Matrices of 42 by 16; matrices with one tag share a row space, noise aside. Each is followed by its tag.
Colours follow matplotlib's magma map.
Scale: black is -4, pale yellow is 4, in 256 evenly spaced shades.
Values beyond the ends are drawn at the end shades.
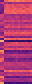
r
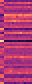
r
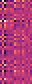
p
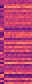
r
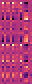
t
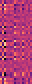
p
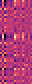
p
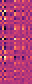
p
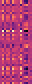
t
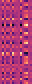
t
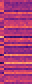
r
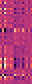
p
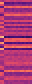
r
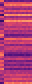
r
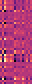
p
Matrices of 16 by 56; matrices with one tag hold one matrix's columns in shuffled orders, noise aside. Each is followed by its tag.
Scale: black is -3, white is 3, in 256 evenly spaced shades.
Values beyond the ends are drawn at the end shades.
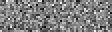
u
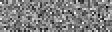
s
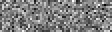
u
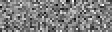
u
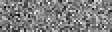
s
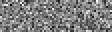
u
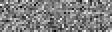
u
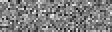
s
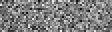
u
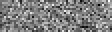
u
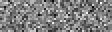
s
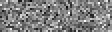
s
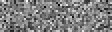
u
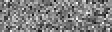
s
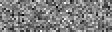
s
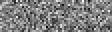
u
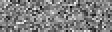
s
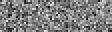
s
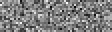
s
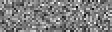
s
